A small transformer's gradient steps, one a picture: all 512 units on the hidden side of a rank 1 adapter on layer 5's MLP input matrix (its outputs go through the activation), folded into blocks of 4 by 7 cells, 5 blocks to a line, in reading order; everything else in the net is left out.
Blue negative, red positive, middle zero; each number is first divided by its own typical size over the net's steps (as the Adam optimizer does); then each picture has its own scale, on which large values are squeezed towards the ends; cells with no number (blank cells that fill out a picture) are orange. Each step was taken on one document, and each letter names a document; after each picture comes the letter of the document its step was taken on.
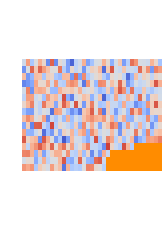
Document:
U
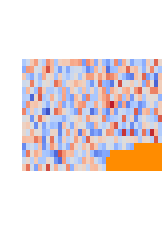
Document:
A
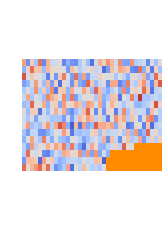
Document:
U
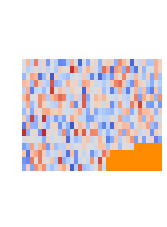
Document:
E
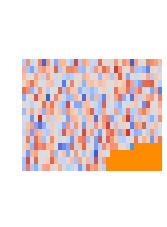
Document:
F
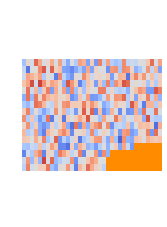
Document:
U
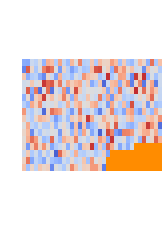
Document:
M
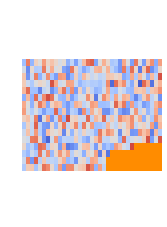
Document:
U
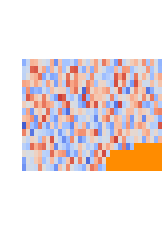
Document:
E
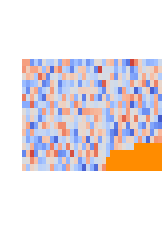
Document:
M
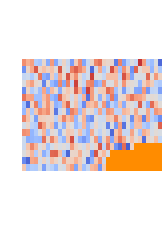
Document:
E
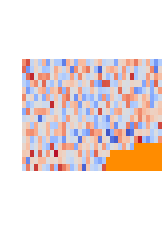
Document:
M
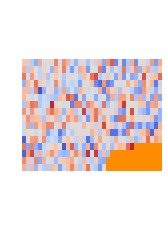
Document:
A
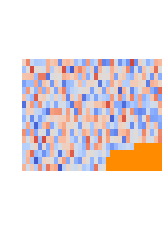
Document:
F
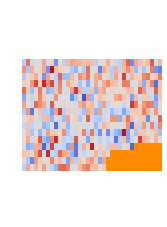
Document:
M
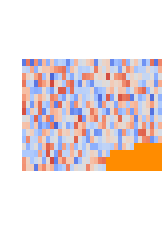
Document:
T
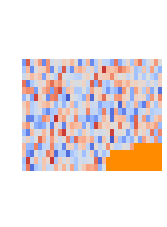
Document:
F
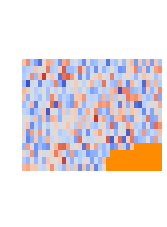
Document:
F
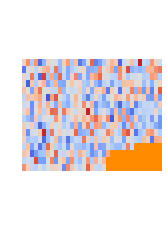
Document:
F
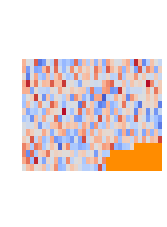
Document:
F
